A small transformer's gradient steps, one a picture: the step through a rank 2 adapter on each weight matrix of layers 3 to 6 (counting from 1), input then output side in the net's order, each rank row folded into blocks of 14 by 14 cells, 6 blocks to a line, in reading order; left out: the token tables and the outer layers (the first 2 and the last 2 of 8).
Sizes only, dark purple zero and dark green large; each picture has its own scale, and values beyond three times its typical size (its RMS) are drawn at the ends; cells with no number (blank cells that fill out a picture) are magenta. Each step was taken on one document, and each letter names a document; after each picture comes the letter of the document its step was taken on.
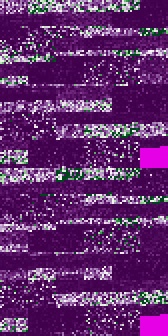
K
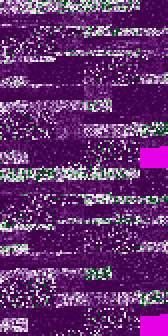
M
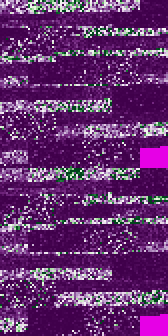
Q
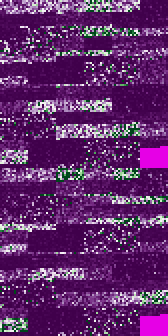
K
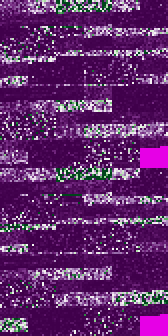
M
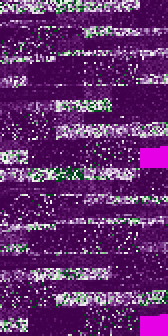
M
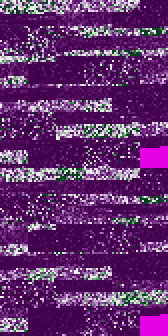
K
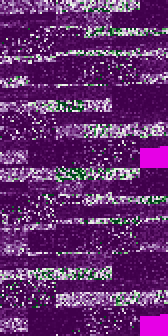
Q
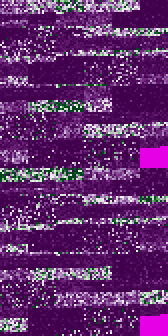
Q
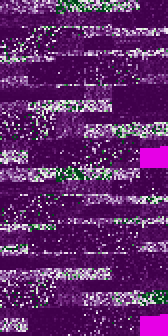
M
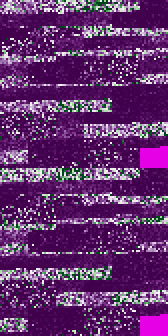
Q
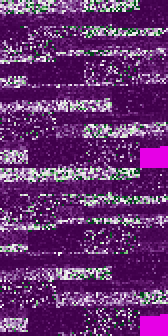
K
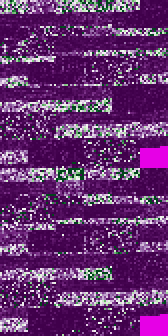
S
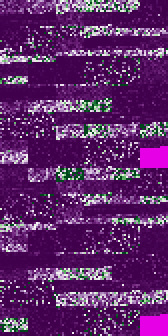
K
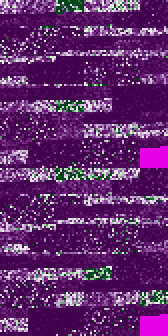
M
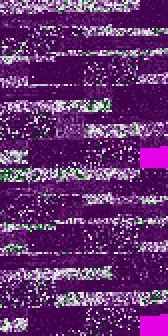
M
